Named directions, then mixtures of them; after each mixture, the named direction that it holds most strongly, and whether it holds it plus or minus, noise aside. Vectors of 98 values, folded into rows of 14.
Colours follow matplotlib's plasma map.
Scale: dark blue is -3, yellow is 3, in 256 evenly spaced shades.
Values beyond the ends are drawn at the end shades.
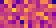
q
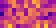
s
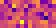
q, minus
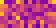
q, minus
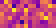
q, plus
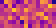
q, plus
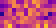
s, plus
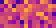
q, plus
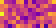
s, minus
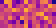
q, plus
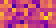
s, minus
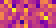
q, plus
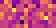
q, plus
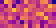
q, plus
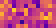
s, minus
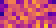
s, plus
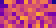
q, plus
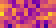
s, minus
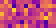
s, minus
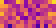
s, minus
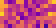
s, minus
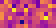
q, plus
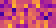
s, plus
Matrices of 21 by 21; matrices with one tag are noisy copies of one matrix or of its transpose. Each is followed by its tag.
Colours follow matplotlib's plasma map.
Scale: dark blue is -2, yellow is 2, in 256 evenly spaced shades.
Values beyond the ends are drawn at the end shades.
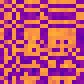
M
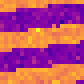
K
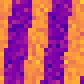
K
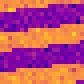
K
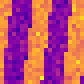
K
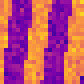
K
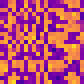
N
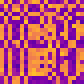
M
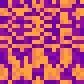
N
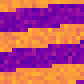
K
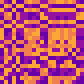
M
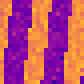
K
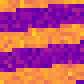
K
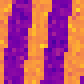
K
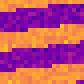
K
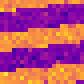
K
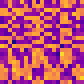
N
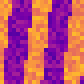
K
